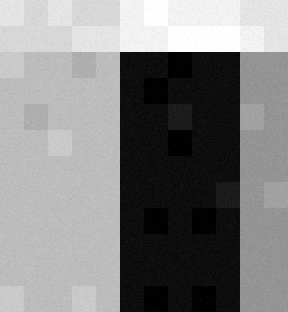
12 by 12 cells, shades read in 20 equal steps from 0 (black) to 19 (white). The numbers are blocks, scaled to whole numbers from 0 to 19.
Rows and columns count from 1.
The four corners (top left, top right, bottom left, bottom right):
17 17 15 11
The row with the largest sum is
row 2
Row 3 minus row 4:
1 0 0 -1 0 0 1 -1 0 0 0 0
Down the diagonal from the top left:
17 16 14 14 14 1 1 1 0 1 11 11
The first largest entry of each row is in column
7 8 1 1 1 3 1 1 1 1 1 1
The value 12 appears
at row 5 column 11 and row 8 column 12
